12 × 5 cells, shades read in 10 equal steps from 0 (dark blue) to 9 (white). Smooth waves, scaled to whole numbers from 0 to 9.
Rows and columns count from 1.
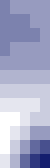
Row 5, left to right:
5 5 5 5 5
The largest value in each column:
9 9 8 8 7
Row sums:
24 22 21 24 25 30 35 39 40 34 26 18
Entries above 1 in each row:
5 5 5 5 5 5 5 5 5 5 5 3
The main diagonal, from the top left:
4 4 4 5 5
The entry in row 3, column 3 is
4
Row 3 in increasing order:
4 4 4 4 5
